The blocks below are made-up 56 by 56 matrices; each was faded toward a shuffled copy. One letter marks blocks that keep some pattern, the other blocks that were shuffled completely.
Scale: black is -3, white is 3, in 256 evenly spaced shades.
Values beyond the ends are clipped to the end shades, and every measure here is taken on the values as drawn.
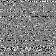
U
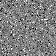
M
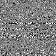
U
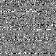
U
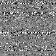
U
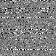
U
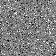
M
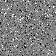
M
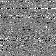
U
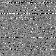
U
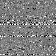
U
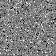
M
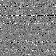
U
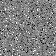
M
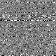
U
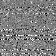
U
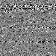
U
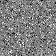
M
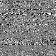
U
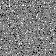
M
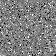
M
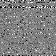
U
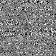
U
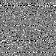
U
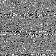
U
